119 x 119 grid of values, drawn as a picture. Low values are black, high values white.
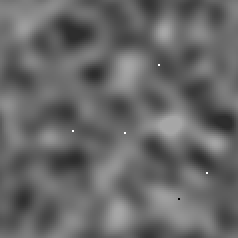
Odd rows or columns: none. Seam: none. Average level on the scale: 40%. Histogram: bell-shaped. Lone odd cells: 5, 4 higher and 1 lower than their neighbours.
